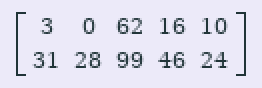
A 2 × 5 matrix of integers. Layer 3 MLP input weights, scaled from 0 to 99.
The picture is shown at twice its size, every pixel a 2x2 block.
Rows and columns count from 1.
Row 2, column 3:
99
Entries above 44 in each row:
1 2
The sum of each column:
34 28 161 62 34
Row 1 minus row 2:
-28 -28 -37 -30 -14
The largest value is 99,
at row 2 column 3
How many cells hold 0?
1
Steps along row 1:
down up down down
